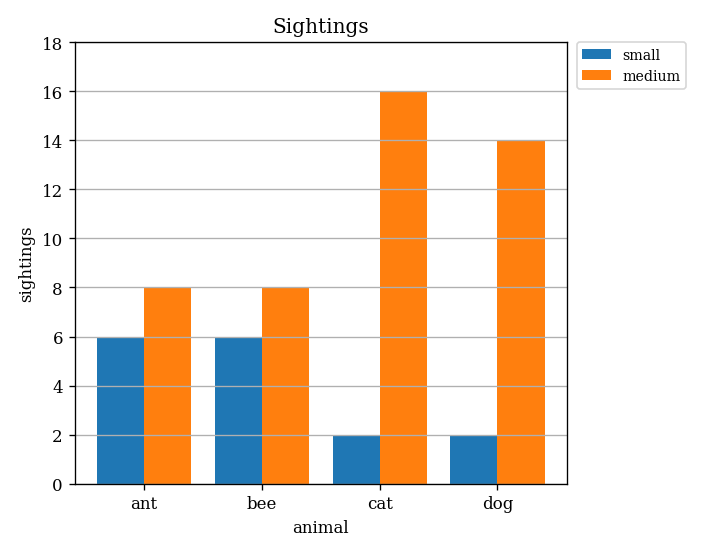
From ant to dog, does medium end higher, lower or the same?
higher
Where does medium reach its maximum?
cat
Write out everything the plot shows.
Title: Sightings
x-axis: animal, ticks ant bee cat dog
y-axis: sightings, ticks 0 2 4 6 8 10 12 14 16 18
Legend: small, medium
Values:
small: 6 6 2 2
medium: 8 8 16 14
